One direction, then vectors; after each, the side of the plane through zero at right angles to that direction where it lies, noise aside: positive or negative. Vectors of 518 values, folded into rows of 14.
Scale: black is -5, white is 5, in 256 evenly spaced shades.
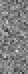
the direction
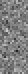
negative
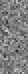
negative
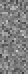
positive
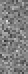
positive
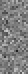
negative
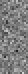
negative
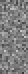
positive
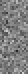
negative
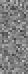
negative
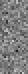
negative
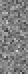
positive
